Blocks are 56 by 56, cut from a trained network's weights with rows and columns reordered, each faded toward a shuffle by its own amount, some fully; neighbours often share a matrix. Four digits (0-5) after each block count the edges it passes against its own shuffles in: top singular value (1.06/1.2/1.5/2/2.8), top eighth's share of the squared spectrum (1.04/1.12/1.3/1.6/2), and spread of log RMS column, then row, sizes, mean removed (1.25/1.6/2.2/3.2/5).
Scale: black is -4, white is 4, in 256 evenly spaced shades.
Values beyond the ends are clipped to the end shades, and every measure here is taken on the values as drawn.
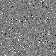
1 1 0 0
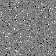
1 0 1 0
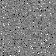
2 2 1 0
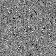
1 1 0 0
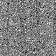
2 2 0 0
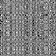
4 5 2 3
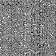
3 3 1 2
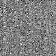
2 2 1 0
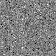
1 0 0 0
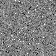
0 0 0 0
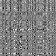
4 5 2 3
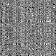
4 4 1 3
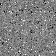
1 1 0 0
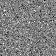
1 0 0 0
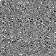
3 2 1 1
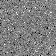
0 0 0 0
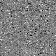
2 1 0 0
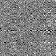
4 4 2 2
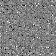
3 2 0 1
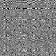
4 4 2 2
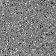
0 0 0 0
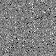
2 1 0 0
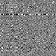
4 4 1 2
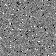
0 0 0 0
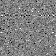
3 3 0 1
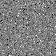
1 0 0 0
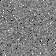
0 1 0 0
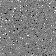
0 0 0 0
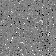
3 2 1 0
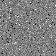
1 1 0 0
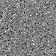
0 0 0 0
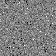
2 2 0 0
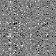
3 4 2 2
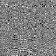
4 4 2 3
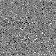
2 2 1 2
